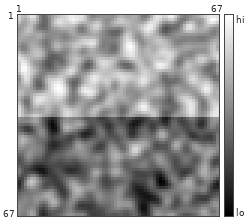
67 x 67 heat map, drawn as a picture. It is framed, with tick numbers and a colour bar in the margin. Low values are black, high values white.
The values follow a bell shape. The field is mottled with small blotches. The top part is higher, up to a seam about 50% of the way down.
